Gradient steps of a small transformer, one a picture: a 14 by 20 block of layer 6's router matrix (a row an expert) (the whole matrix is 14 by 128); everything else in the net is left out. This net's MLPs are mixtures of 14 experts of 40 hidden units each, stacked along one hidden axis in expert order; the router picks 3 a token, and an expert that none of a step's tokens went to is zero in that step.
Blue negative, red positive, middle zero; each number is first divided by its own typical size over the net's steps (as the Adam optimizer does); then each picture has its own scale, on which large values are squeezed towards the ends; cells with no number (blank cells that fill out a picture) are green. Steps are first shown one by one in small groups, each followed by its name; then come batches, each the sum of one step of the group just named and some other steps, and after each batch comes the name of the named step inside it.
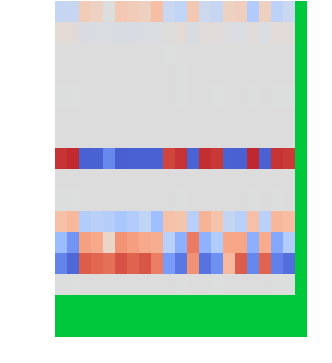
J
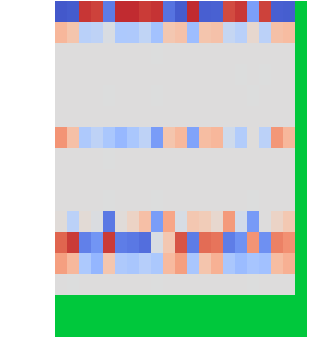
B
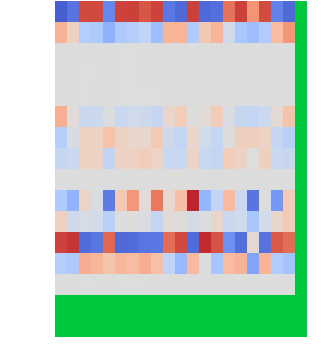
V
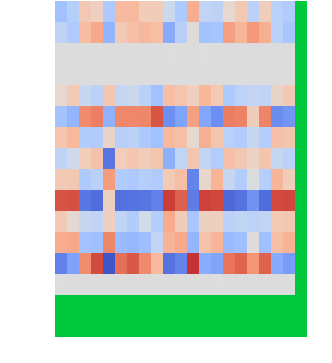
B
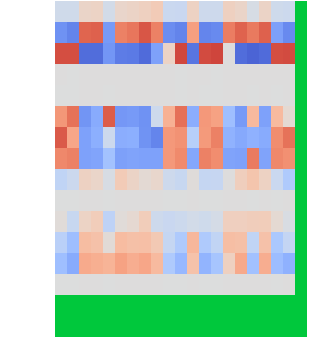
J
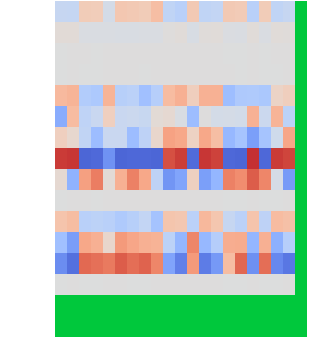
J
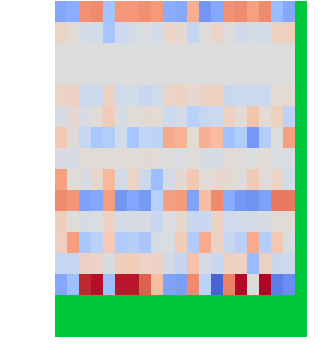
V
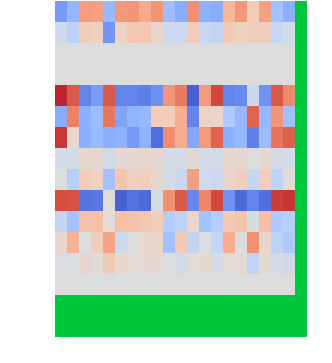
V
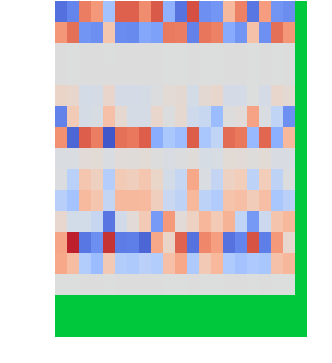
B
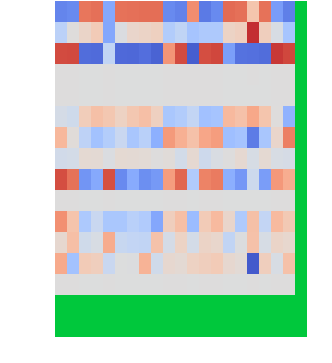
B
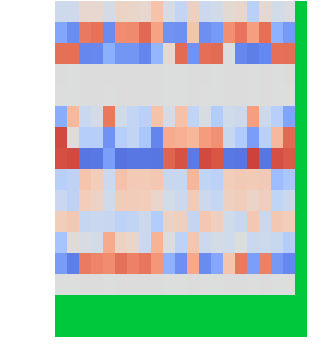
J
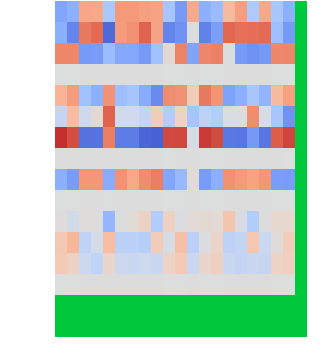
B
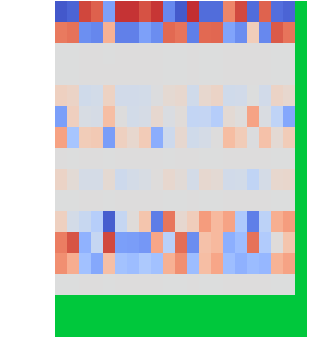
B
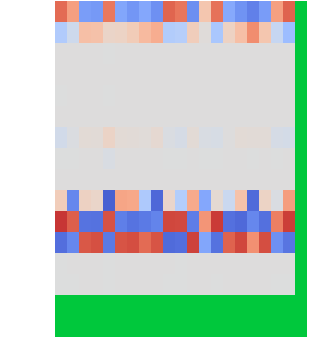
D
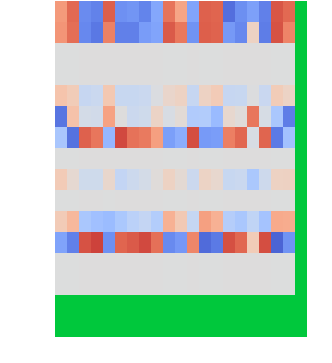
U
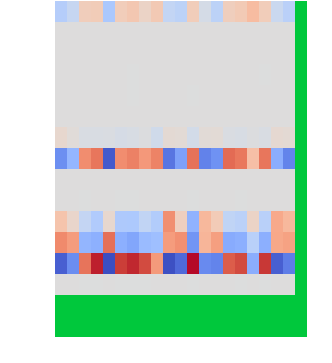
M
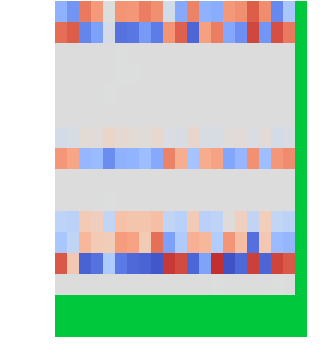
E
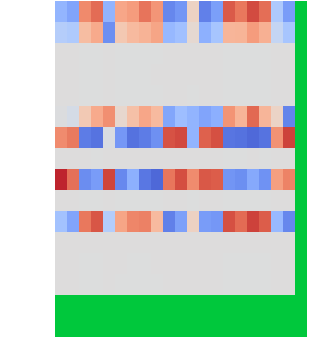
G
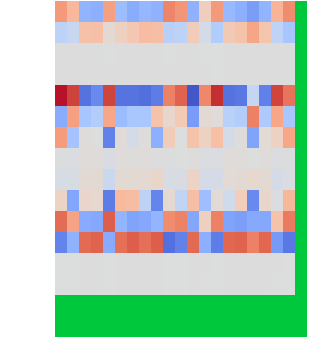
D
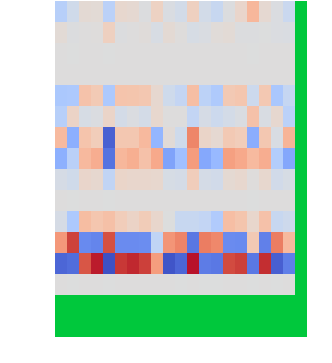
M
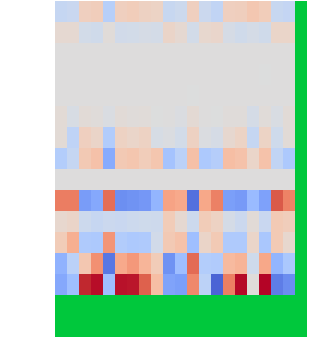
M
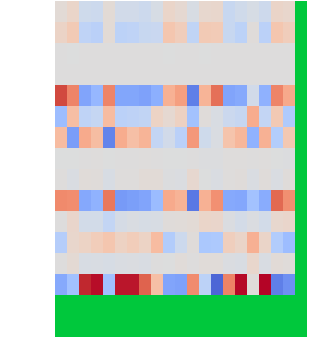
U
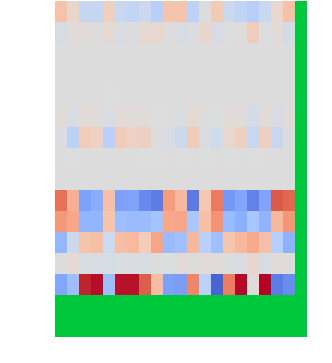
D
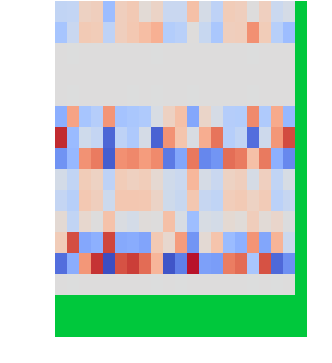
M
